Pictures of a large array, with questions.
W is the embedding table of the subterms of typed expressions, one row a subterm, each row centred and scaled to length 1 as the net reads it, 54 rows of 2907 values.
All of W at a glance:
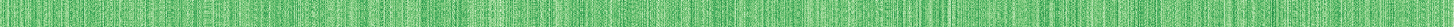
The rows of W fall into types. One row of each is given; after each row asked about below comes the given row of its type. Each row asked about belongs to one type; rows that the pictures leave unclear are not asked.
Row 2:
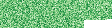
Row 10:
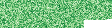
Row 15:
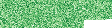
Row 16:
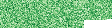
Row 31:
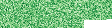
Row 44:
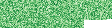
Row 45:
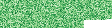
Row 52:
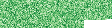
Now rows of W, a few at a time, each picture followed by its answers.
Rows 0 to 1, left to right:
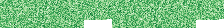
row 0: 44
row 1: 2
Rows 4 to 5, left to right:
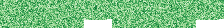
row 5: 10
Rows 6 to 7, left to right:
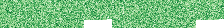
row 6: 16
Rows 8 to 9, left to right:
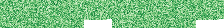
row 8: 44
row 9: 45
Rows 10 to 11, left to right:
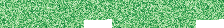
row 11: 16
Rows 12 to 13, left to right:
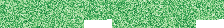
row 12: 31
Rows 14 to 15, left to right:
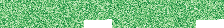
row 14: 10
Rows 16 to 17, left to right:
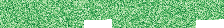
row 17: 44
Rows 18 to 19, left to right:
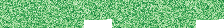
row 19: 16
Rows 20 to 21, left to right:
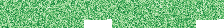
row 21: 45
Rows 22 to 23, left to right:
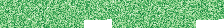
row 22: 2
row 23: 31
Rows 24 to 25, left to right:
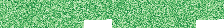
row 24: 31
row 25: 15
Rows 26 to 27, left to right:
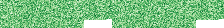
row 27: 31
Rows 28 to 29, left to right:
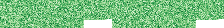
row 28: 45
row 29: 52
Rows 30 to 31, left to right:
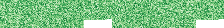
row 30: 45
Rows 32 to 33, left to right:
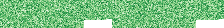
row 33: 31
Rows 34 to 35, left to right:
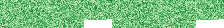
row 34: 10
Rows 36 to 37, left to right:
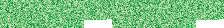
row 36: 16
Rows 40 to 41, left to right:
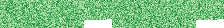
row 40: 16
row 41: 2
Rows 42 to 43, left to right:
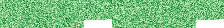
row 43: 44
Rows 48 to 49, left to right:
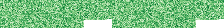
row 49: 10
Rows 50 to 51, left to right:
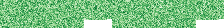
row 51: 45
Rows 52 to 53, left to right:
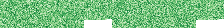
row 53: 15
